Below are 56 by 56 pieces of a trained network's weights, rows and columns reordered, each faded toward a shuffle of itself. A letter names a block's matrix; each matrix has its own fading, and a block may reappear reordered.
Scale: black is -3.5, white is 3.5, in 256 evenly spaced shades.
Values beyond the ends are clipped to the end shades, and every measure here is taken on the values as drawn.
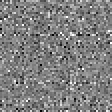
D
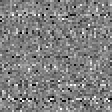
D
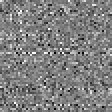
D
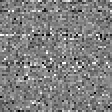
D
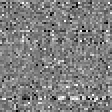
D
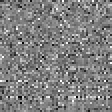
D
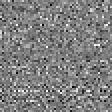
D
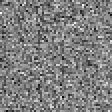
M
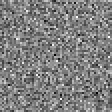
M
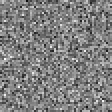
M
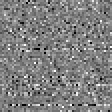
D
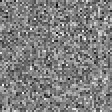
M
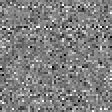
D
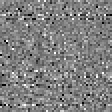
D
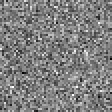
M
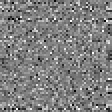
D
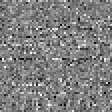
D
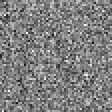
M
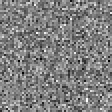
M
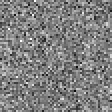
M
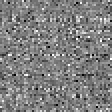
D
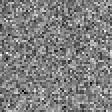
M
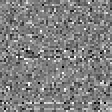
D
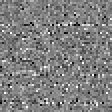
D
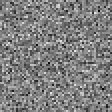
M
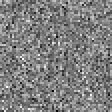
M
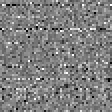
D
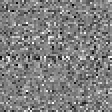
D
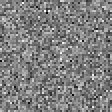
M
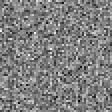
M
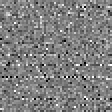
D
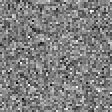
M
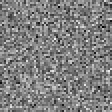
M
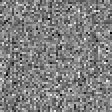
M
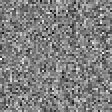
M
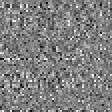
D
